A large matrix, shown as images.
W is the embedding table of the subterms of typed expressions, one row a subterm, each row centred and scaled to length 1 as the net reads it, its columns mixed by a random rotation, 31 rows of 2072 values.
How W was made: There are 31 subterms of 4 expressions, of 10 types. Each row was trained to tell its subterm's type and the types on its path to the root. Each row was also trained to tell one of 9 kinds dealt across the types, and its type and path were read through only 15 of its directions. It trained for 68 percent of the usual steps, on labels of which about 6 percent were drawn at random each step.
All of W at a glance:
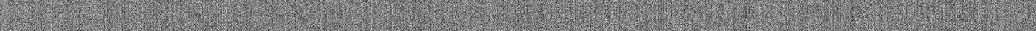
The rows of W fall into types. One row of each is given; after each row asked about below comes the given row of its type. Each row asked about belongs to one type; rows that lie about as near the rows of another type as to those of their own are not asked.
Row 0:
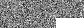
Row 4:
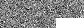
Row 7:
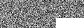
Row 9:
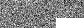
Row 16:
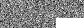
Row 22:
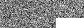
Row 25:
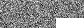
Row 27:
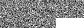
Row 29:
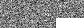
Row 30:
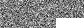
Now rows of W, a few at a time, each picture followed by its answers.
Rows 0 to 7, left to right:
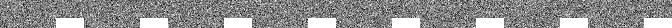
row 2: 30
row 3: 27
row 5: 9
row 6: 9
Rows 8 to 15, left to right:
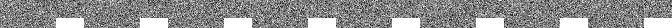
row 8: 16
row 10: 30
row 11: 0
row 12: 0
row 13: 9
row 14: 27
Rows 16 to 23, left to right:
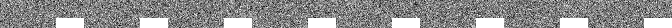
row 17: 16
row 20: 16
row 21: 4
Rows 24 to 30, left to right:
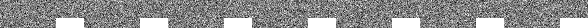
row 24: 30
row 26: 0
